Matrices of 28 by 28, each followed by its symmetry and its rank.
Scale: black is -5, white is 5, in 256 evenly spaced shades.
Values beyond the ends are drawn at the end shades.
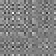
symmetric, rank three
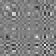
symmetric, rank three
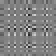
symmetric, rank one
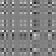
symmetric, rank one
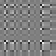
symmetric, rank one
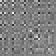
symmetric, rank three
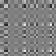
symmetric, rank one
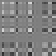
symmetric, rank one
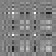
symmetric, rank two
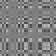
symmetric, rank one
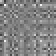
symmetric, rank three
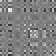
symmetric, rank three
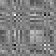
symmetric, rank two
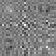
symmetric, rank three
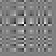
symmetric, rank one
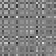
symmetric, rank two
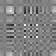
symmetric, rank two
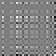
symmetric, rank one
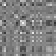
symmetric, rank three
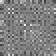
symmetric, rank three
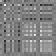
symmetric, rank two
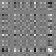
symmetric, rank two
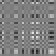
symmetric, rank one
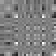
symmetric, rank two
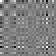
symmetric, rank two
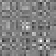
symmetric, rank three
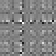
symmetric, rank two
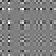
symmetric, rank one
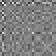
symmetric, rank three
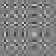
symmetric, rank two
